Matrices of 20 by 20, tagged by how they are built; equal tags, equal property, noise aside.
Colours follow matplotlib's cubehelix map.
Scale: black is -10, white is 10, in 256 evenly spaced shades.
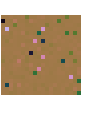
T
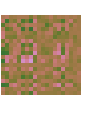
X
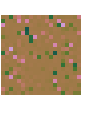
T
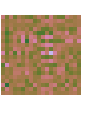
X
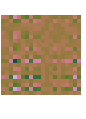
X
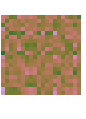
X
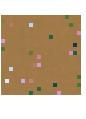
T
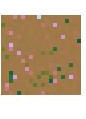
T
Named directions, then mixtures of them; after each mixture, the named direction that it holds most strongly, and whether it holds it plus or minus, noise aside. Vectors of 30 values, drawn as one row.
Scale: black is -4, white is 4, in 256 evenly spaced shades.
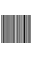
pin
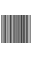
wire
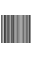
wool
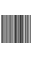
pin, minus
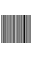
pin, plus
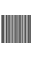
wire, minus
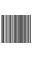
wool, minus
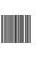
pin, minus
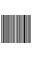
pin, plus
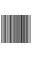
wire, plus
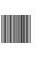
wire, plus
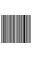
pin, plus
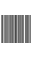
pin, minus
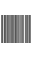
pin, minus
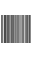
wool, plus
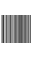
wool, minus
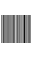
pin, plus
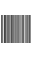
wool, plus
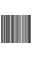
wire, minus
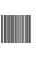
wool, plus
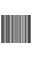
wire, minus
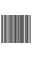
pin, minus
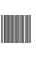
pin, minus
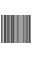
wool, plus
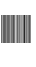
pin, plus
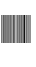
pin, plus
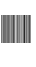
pin, plus
